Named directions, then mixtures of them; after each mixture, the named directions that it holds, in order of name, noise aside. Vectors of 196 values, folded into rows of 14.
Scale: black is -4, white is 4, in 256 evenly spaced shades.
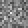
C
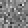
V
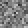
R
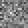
C, R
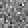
V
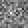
C, R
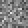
C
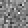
V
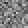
R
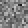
R, V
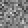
C, R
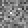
C, R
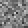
R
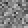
R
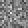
C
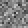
R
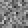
C, R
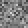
C, R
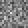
C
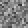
R, V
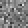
V
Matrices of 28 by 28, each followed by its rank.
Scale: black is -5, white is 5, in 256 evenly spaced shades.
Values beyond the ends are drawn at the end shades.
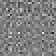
five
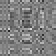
three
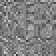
five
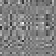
three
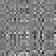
three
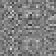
five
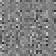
five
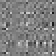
three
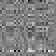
three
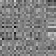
three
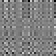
two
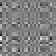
two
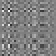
two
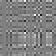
two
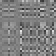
two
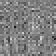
five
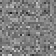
five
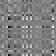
two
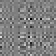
two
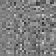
five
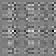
two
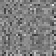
five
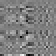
three
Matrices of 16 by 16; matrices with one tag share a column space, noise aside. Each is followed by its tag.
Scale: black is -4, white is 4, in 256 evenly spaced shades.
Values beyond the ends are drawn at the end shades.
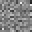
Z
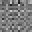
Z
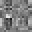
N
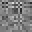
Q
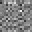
Z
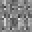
N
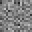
Z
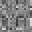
N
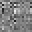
Q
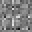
N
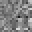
N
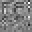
Q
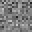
Q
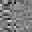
Z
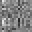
N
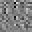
Q
